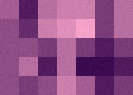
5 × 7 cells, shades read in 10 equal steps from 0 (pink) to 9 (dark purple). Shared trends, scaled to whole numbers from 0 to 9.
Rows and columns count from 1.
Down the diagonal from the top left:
4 7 6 3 4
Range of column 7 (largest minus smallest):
5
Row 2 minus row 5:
0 1 -3 -1 -4 -2 -3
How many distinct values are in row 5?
5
